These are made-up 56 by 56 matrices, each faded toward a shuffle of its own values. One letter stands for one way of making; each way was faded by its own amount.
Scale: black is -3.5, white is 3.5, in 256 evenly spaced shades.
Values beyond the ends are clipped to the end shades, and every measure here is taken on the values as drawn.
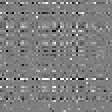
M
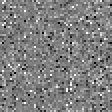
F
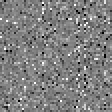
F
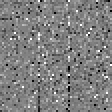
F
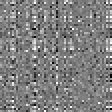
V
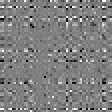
M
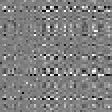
M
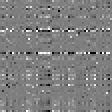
M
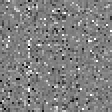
F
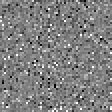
F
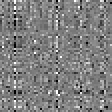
V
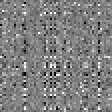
V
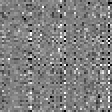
V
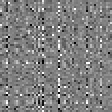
V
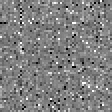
F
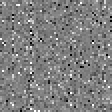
F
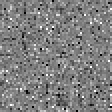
F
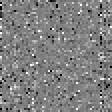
F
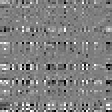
M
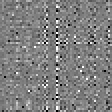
V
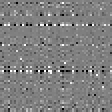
M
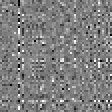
V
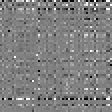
M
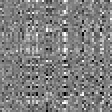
V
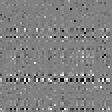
M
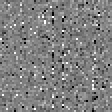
F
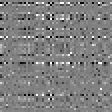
M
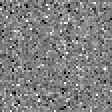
F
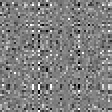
V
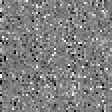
F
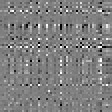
M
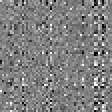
V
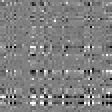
M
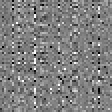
V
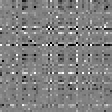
M
